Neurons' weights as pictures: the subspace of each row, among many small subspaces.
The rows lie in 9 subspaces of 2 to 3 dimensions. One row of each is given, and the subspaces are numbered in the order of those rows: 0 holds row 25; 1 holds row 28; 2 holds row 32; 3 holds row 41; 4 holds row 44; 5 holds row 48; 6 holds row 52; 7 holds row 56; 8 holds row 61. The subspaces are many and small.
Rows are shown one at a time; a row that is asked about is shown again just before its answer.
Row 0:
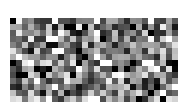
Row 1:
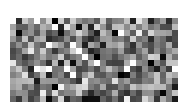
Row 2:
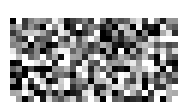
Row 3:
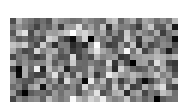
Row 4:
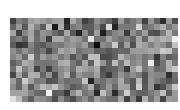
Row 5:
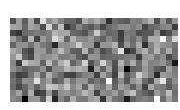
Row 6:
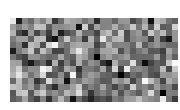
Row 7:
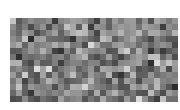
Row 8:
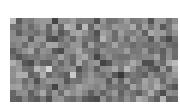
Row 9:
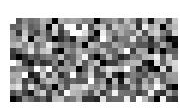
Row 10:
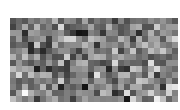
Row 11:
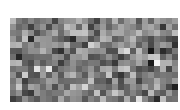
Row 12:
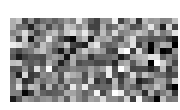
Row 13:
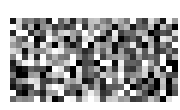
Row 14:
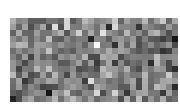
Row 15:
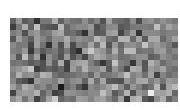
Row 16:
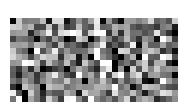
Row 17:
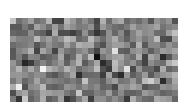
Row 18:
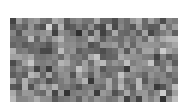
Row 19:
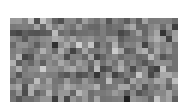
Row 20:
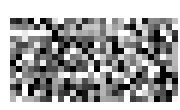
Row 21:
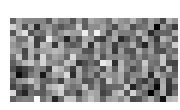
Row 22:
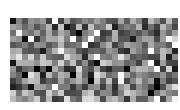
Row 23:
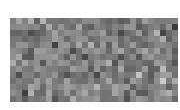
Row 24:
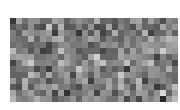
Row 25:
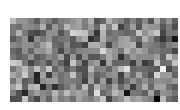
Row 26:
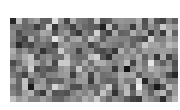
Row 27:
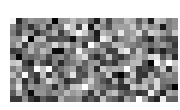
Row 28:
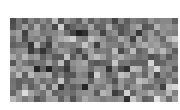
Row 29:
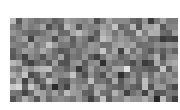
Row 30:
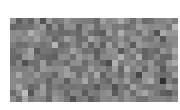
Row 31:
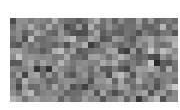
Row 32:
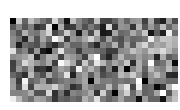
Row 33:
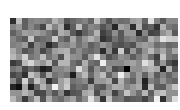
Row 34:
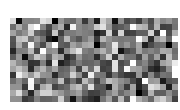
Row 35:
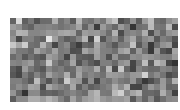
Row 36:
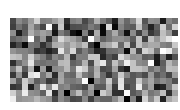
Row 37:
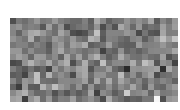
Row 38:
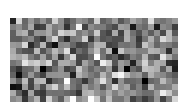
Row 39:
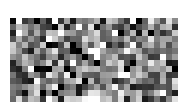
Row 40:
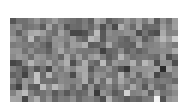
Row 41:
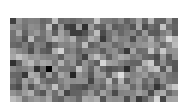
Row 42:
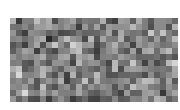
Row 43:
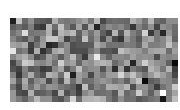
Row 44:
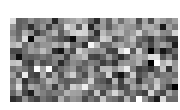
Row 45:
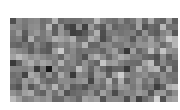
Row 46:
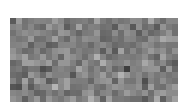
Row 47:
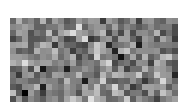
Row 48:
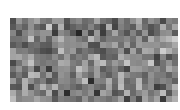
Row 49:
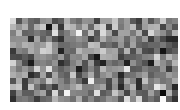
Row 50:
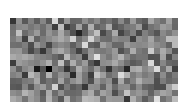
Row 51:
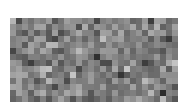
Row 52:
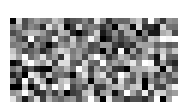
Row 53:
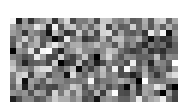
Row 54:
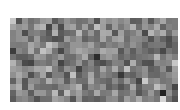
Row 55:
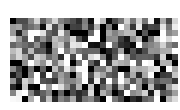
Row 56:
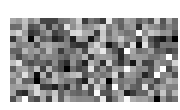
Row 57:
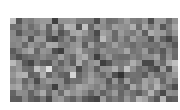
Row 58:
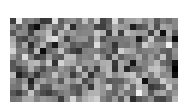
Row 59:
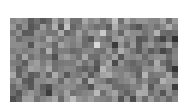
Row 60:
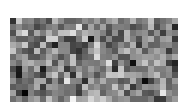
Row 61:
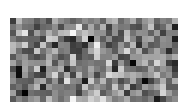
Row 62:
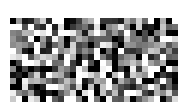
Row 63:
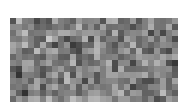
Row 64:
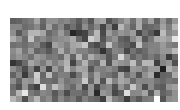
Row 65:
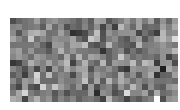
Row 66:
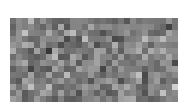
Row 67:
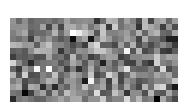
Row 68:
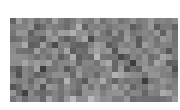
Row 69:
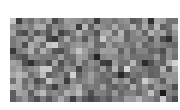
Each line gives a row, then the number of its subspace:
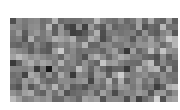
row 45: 3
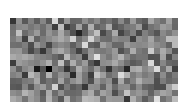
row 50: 1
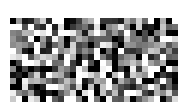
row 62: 7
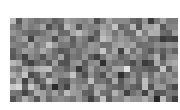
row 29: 6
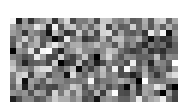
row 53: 2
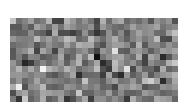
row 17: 7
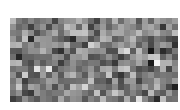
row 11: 4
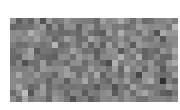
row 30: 7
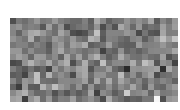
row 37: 0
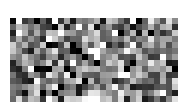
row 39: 1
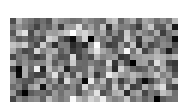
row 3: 8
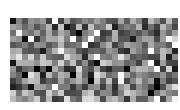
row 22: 1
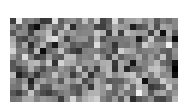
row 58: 2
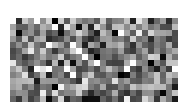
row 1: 1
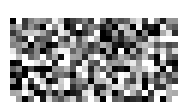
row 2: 6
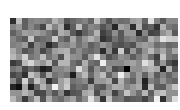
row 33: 6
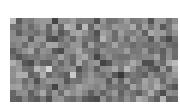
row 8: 3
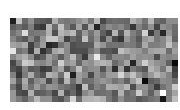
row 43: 5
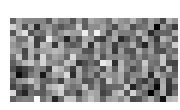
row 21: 1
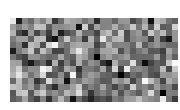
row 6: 8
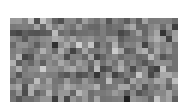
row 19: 7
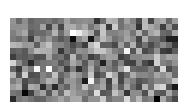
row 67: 8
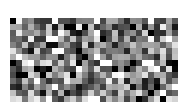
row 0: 3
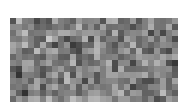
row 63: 3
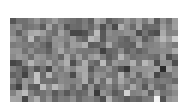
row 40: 0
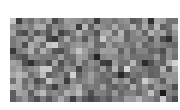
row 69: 8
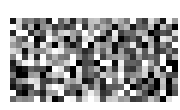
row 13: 1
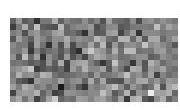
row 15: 1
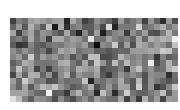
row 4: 2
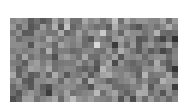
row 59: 2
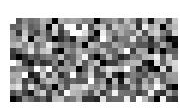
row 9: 3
